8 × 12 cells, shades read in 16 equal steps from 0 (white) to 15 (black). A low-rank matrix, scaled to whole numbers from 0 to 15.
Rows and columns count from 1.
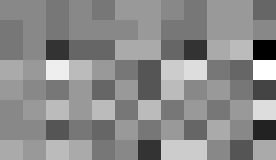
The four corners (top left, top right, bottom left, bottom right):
7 9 5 5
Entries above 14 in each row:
0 0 1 0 0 0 0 0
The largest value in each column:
8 7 12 9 9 8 12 9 12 8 10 15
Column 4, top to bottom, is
7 7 9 4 6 6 8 5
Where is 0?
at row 4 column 12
